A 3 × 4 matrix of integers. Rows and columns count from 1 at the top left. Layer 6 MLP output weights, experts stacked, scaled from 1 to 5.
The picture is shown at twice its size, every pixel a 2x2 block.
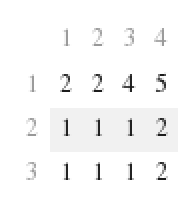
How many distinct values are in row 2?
2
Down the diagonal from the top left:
2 1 1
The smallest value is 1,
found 6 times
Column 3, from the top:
4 1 1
